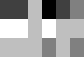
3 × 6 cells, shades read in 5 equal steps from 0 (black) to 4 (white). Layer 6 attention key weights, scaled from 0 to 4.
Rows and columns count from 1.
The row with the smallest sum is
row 1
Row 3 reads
3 3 3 2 3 2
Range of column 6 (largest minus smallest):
1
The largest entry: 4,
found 3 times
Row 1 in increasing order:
0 1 1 1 2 3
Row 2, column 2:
4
